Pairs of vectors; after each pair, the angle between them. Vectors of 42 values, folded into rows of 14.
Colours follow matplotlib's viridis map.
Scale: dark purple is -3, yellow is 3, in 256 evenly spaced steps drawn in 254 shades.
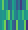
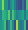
nearly parallel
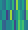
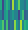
orthogonal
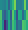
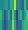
nearly parallel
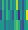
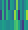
nearly parallel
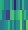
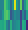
nearly opposite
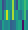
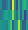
partly aligned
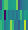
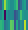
nearly parallel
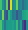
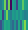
nearly opposite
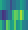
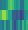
nearly opposite
